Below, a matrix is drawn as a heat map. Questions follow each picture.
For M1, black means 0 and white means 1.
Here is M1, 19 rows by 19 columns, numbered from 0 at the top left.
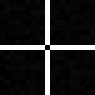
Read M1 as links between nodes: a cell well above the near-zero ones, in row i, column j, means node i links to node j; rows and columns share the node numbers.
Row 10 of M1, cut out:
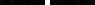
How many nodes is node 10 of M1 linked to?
1
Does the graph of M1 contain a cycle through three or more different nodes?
no
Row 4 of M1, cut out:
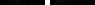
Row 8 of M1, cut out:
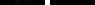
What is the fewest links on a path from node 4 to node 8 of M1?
2
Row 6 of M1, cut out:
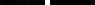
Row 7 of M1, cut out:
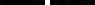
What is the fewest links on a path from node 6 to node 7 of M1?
2
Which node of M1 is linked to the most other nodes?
node 9
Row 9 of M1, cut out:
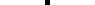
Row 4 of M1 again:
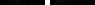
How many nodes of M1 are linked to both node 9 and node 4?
0
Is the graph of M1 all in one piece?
yes
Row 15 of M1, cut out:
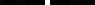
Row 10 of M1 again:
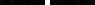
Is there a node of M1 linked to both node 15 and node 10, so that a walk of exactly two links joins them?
yes
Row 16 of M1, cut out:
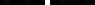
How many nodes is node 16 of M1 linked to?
1
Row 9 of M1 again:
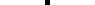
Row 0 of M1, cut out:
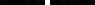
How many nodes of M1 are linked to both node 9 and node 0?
0
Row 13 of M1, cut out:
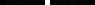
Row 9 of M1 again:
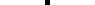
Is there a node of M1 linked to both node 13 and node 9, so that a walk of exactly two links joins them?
no
